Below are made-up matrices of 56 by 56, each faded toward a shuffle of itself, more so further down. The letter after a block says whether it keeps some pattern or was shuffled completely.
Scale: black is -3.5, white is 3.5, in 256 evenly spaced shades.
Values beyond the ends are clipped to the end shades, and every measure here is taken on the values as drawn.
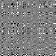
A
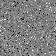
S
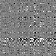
A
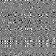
A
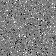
S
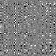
A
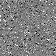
S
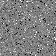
S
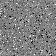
S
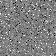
S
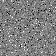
S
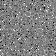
S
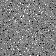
S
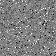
S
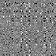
A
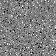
S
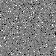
S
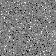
S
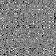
A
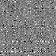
A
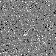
S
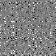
A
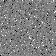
S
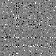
A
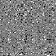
A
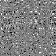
A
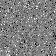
S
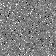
S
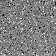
S
